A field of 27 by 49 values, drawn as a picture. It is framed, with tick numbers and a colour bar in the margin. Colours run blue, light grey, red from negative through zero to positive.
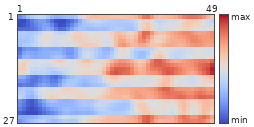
Slope: up to the right. Lone odd cells: none. Stripes: horizontal, repeating 4 times. Average level on the scale: 50%.
